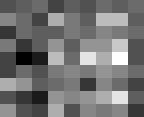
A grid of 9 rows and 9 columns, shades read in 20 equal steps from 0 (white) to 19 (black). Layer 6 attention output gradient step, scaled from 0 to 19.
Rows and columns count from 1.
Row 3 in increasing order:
9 10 10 11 11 11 12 12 15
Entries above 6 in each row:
9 6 9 8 5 9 8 7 8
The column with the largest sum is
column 3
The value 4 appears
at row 4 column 8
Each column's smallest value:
6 8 11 5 9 2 5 0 11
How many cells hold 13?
8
